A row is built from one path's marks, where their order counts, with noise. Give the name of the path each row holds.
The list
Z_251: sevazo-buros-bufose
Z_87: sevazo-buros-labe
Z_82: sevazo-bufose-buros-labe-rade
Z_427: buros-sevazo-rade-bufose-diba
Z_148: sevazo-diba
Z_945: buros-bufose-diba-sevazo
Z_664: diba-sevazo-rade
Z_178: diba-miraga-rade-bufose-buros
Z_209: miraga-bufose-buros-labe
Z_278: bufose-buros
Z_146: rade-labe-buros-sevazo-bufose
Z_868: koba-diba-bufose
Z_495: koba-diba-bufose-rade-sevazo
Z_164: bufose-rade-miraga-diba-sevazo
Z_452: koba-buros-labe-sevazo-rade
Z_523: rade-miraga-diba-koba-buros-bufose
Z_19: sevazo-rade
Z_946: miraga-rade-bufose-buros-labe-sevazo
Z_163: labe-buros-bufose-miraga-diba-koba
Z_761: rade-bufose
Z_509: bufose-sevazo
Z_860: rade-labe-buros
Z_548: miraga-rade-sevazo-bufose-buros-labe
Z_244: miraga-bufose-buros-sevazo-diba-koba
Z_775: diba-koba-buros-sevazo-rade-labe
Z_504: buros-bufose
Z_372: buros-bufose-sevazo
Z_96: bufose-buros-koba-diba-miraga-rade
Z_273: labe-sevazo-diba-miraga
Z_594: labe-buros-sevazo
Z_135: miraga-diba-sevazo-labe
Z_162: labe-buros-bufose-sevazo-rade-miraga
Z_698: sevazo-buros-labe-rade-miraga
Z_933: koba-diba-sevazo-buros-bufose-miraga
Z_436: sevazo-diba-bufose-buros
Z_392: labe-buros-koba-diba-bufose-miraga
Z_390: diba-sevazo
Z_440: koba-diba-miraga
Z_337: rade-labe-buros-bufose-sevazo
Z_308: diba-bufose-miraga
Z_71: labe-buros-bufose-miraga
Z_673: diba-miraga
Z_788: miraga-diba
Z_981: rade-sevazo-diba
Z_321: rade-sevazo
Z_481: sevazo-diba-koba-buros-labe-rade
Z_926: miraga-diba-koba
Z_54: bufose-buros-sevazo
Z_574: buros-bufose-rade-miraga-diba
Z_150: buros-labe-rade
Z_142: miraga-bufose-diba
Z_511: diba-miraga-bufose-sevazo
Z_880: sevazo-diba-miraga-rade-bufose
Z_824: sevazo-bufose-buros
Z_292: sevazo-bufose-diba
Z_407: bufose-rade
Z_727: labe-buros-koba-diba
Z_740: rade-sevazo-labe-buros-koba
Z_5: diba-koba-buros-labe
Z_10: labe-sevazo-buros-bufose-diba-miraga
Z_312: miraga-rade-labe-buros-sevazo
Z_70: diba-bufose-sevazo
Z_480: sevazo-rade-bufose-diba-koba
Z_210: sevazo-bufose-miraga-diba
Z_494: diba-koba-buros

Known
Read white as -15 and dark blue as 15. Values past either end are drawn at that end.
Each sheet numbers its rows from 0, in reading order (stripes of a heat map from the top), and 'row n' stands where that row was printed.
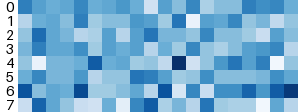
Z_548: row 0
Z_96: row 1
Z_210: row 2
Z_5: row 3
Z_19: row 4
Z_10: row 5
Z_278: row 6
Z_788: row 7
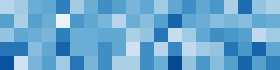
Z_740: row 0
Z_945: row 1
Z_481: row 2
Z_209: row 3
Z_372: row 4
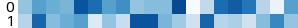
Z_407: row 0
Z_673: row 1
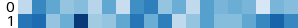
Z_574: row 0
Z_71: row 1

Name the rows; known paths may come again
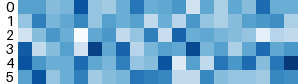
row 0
Z_698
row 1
Z_5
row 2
Z_981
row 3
Z_509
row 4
Z_504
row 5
Z_308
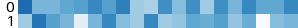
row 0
Z_146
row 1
Z_292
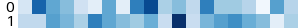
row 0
Z_788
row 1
Z_664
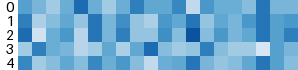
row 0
Z_162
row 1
Z_337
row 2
Z_372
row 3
Z_210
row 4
Z_946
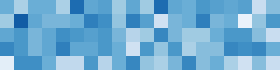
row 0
Z_495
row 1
Z_868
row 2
Z_775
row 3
Z_548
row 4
Z_727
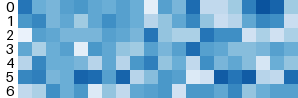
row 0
Z_87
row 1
Z_135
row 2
Z_480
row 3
Z_945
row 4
Z_574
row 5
Z_761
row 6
Z_494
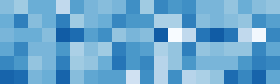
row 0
Z_164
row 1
Z_392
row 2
Z_407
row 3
Z_10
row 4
Z_933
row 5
Z_209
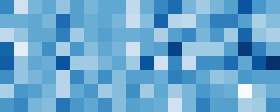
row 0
Z_312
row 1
Z_82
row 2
Z_740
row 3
Z_594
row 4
Z_278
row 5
Z_511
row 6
Z_427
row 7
Z_880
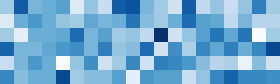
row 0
Z_673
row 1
Z_244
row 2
Z_19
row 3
Z_251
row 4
Z_148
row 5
Z_860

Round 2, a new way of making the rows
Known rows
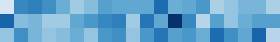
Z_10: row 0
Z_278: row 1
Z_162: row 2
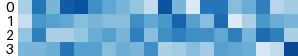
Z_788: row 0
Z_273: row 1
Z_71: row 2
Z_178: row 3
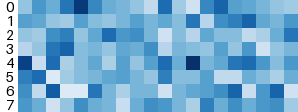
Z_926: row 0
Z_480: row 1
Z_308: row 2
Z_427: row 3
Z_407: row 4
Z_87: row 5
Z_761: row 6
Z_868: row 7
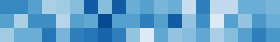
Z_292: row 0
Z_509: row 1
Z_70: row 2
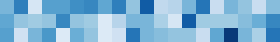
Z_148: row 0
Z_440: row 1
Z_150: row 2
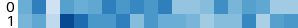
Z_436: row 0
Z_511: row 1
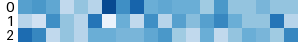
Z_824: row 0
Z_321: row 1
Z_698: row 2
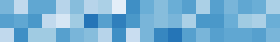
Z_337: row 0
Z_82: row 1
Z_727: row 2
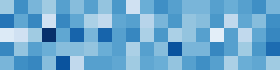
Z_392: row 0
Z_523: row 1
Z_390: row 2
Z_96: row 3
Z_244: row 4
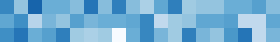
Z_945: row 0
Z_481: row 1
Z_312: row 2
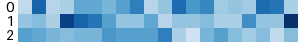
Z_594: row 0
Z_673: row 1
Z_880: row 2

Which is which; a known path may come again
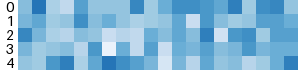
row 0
Z_163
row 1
Z_933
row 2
Z_452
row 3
Z_740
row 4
Z_308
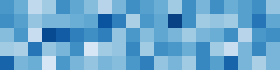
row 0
Z_868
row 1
Z_54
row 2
Z_511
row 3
Z_981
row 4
Z_19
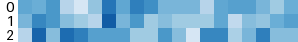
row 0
Z_82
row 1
Z_210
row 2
Z_135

